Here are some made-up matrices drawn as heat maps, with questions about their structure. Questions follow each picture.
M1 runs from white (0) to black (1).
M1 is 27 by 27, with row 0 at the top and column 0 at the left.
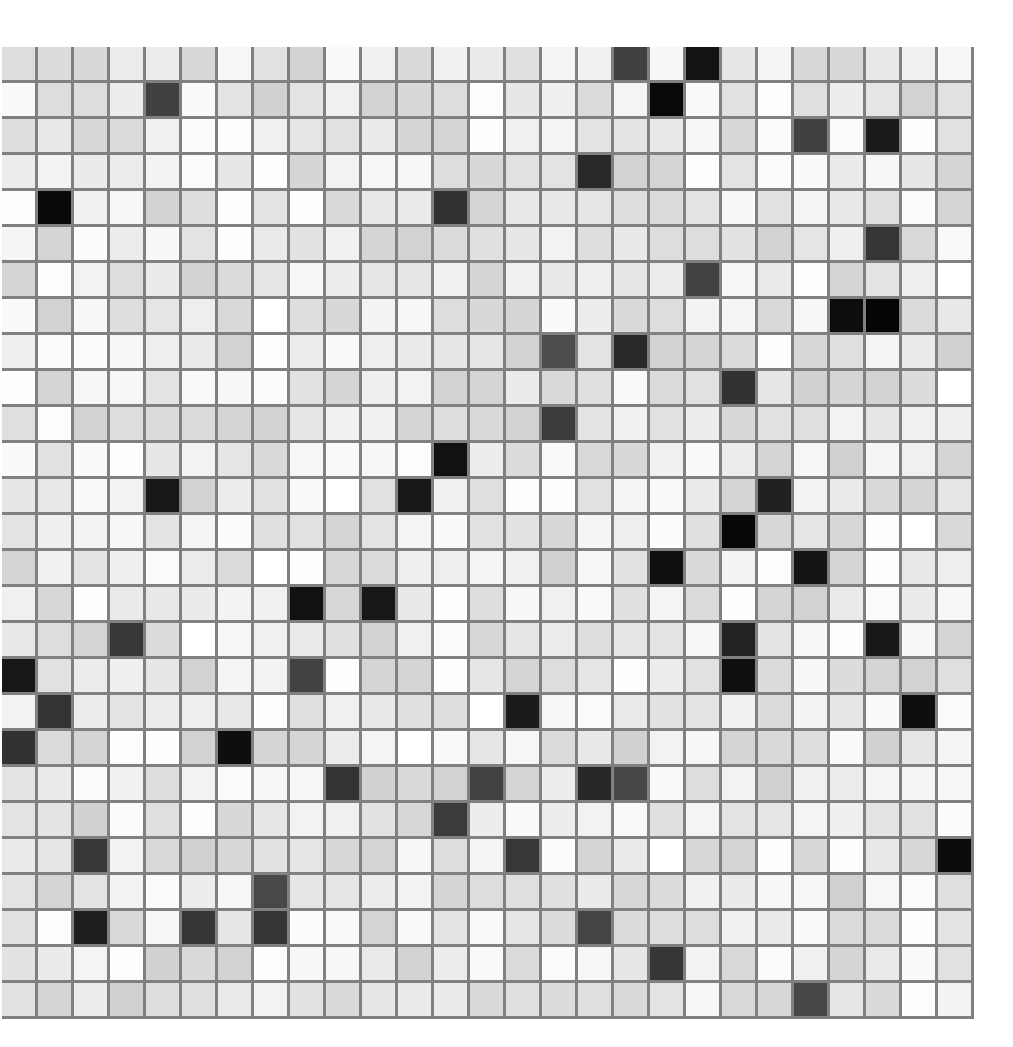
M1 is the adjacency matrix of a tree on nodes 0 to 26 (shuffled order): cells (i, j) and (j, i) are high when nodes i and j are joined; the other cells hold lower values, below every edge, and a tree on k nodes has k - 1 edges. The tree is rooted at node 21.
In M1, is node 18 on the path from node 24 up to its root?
yes
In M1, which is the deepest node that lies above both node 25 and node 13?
18
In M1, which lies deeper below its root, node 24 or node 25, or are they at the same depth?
node 24
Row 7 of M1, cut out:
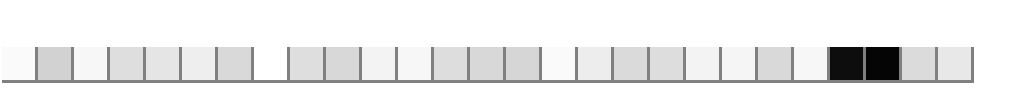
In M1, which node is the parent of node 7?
24
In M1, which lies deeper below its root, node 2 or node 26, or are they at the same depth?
the same depth
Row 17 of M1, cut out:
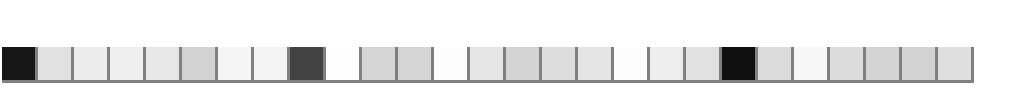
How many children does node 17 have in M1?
2
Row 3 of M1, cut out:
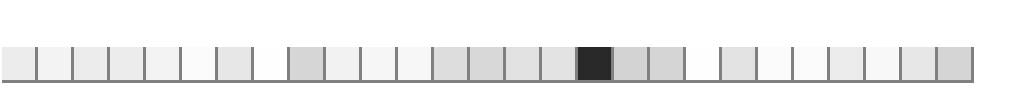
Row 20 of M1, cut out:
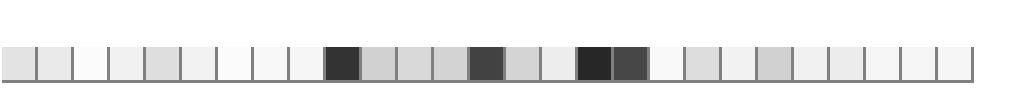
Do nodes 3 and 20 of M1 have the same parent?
yes
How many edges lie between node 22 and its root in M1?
6
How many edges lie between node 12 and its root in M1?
1
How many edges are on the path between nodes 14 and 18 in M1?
1
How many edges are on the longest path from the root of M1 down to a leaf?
14
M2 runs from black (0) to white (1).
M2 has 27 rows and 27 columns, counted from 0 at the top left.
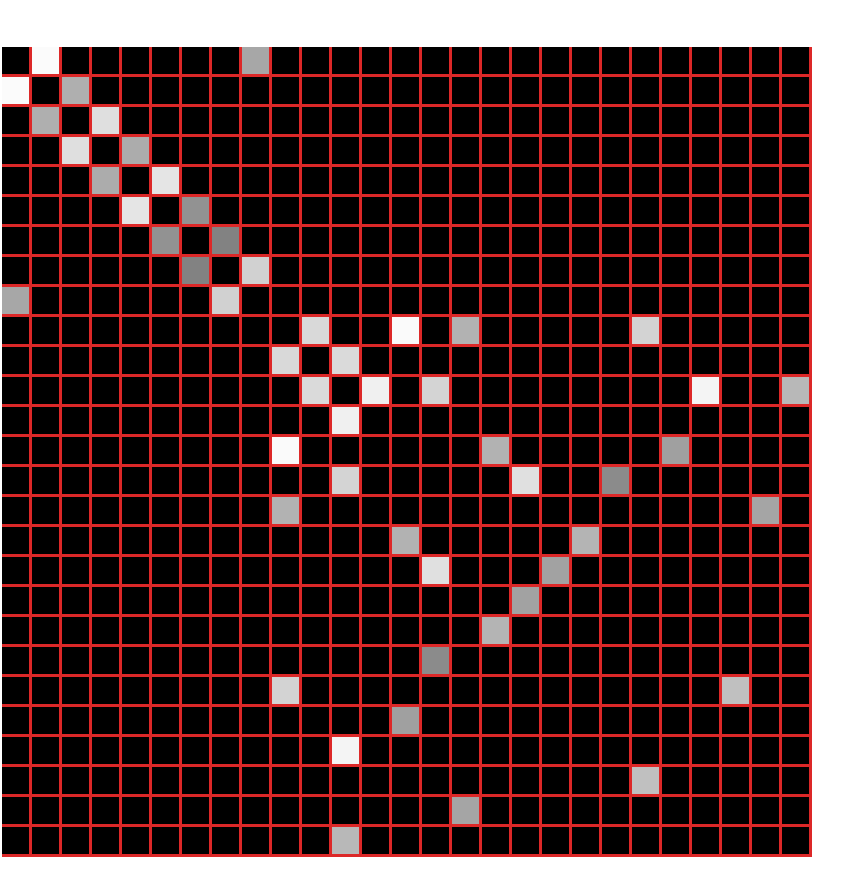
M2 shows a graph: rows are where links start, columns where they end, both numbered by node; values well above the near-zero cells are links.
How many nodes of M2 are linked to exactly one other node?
9
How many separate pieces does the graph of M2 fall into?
2
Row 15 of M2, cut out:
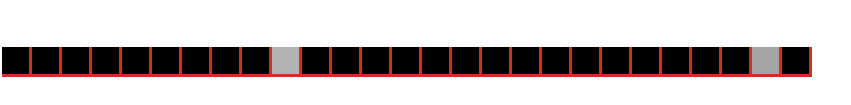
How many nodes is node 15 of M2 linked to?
2
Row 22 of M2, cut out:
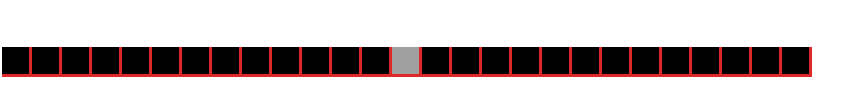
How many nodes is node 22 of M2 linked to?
1
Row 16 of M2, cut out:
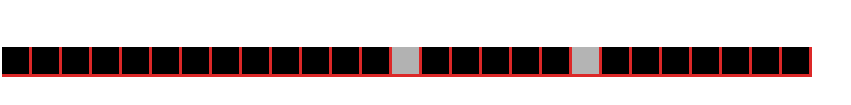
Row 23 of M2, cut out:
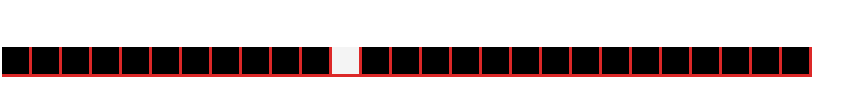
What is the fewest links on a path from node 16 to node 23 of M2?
5
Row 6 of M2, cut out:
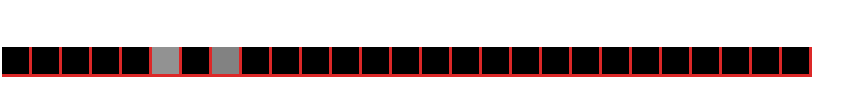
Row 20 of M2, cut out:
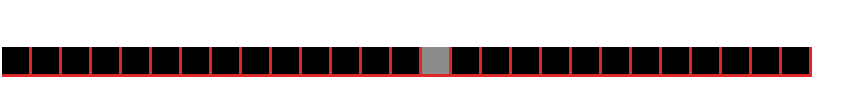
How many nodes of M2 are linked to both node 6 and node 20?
0
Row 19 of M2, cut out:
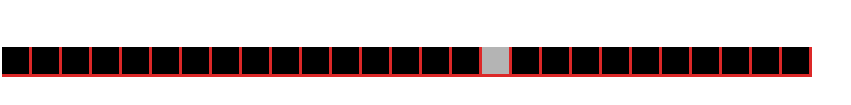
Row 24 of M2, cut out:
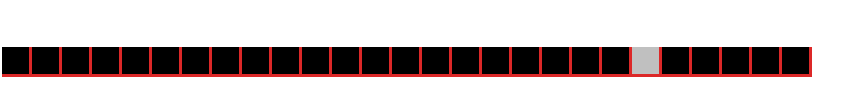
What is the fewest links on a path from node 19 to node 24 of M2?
5
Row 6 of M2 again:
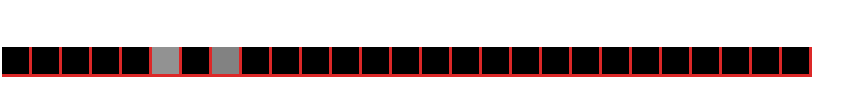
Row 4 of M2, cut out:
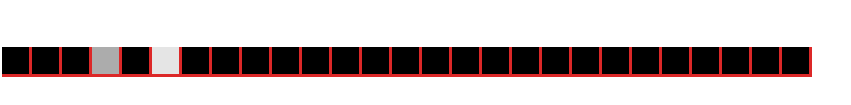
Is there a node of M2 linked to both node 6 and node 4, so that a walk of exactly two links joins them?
yes
